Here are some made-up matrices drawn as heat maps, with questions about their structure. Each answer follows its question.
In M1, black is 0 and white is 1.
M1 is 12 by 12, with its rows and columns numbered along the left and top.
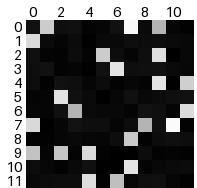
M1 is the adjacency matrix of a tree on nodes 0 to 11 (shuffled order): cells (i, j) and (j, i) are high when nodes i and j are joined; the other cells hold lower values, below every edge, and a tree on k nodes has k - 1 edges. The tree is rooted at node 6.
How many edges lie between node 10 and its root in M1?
6
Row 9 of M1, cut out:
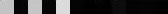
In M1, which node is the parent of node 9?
4
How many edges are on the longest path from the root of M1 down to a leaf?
6
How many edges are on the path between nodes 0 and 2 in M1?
2
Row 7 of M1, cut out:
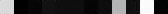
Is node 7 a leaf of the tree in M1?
no
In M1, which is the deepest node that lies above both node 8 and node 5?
9
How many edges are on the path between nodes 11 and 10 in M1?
5
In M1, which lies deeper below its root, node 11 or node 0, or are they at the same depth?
node 0
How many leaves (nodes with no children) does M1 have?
5
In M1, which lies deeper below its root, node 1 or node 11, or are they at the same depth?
node 1
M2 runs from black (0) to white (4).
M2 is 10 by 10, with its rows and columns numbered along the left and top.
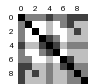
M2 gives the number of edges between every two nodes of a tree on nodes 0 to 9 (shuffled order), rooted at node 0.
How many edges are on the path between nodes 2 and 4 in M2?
3
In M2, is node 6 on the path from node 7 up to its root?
no
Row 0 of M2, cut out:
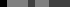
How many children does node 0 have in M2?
4
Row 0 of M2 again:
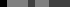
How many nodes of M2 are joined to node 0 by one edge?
4
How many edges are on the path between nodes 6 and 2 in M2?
4
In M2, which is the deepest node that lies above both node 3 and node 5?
4
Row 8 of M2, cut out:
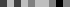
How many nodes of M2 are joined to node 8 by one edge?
2
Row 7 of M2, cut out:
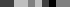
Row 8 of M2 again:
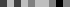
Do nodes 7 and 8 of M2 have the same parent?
yes
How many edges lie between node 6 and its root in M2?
2
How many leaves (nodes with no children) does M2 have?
6
